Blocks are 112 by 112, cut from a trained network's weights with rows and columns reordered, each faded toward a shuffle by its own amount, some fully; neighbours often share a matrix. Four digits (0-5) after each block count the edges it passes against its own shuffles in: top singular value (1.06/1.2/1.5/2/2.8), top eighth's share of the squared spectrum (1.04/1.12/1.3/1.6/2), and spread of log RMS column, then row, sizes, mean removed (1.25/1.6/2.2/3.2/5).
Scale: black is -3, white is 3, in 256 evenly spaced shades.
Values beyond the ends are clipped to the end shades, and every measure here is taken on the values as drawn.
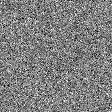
0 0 0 0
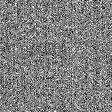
2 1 0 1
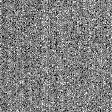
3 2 0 2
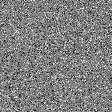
0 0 0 0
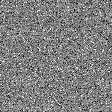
0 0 0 0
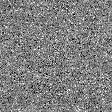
0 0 0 0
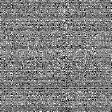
4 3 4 2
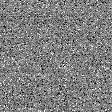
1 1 1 0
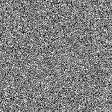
2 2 0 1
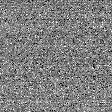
2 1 1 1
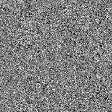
2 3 2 2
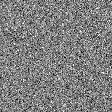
1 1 0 0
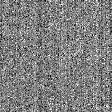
3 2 0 2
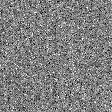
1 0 0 0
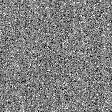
1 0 0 0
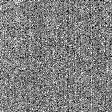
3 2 0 1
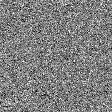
2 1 0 0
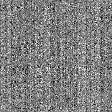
3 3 1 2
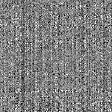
4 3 1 3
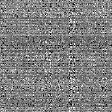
4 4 4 2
